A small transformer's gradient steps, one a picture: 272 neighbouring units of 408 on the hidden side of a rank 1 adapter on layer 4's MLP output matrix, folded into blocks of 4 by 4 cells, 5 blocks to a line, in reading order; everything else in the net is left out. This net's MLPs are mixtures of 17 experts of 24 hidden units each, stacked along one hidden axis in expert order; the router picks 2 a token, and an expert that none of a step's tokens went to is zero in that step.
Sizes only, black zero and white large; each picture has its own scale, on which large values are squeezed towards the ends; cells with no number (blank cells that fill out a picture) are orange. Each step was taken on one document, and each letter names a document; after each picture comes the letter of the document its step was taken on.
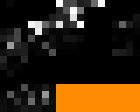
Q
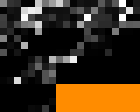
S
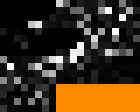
S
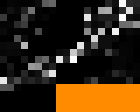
S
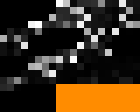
S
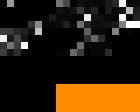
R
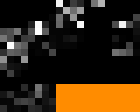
Q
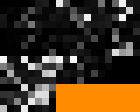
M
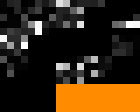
R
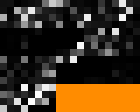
M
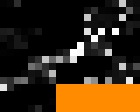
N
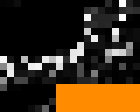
N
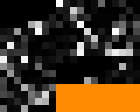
Q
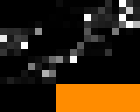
R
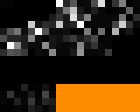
Q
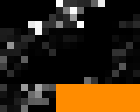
Q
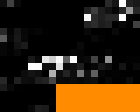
N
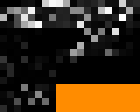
S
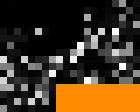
M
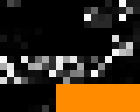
N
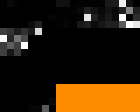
R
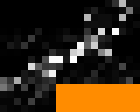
M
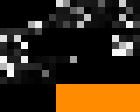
R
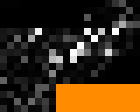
M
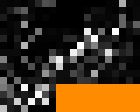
M
